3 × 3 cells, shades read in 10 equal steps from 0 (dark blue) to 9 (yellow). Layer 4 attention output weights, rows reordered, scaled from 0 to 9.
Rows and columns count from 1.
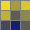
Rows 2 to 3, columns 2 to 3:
3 5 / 0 3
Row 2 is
7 3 5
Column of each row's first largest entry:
1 1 3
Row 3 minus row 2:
-5 -3 -2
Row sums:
23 15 5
